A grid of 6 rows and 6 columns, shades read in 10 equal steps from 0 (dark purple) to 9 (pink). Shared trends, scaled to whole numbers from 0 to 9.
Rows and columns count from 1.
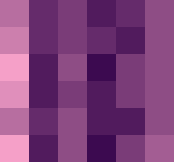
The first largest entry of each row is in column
1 1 1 1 1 1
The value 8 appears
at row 4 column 1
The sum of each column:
45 9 21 5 13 25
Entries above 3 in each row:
2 2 3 2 3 3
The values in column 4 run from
0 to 2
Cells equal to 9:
2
